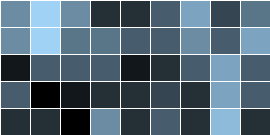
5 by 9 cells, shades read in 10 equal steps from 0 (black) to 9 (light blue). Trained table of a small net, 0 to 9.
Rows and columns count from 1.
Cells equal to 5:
3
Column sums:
19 24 16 19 11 17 21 29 22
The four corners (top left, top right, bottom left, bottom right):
6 5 2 2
